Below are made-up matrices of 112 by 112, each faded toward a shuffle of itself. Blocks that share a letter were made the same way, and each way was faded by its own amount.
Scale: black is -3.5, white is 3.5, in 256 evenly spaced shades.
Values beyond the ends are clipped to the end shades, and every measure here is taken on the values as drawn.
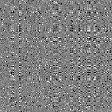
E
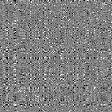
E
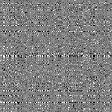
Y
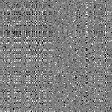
E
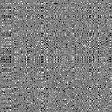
E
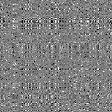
E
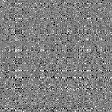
Y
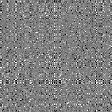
E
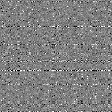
Y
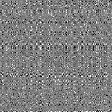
E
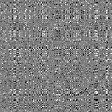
E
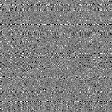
Y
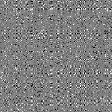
E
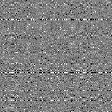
Y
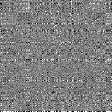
Y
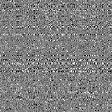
Y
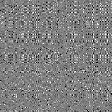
E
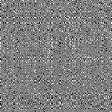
E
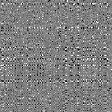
E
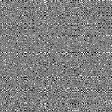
Y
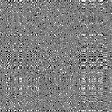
E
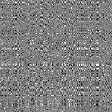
E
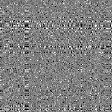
Y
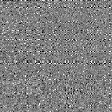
Y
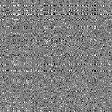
Y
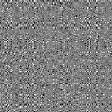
E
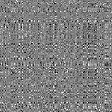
E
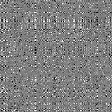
E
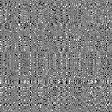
E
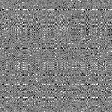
Y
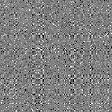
E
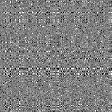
Y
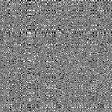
Y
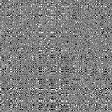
Y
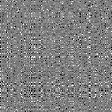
E
